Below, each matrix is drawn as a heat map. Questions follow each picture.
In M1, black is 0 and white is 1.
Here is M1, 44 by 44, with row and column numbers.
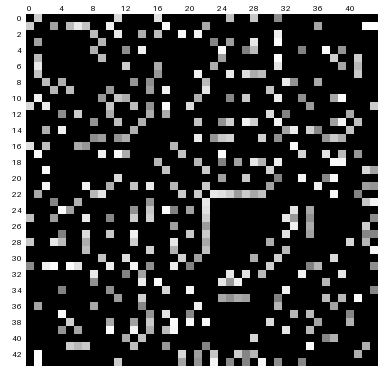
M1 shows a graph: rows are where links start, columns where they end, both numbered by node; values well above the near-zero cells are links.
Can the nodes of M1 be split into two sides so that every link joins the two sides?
yes
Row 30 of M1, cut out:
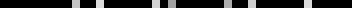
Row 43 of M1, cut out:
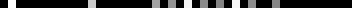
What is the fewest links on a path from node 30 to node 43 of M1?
2
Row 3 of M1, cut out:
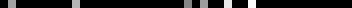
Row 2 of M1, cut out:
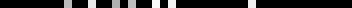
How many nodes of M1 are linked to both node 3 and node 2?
1
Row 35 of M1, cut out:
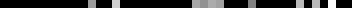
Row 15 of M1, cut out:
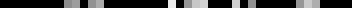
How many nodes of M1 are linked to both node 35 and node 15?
6
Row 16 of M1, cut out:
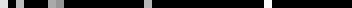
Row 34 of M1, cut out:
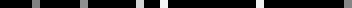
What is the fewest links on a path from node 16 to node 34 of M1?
4
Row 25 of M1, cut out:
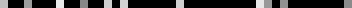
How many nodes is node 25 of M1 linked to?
11
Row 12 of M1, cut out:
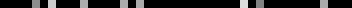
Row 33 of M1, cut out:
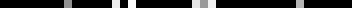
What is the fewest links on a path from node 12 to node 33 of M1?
3
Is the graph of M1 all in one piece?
yes
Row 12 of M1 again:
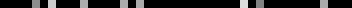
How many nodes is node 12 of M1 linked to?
8
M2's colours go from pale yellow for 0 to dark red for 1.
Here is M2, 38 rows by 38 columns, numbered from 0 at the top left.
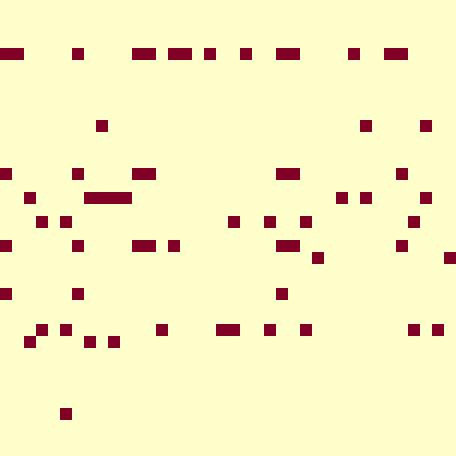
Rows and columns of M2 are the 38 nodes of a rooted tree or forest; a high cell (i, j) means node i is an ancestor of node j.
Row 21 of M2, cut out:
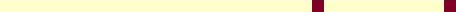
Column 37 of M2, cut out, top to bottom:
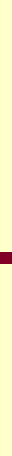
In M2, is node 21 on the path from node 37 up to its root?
yes
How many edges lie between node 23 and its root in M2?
4
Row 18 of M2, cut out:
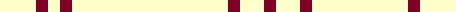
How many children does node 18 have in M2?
5
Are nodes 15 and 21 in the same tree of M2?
no
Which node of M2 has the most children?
4
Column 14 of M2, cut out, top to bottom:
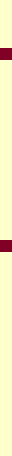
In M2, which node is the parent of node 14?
20
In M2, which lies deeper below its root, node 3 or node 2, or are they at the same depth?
the same depth
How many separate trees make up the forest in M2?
5
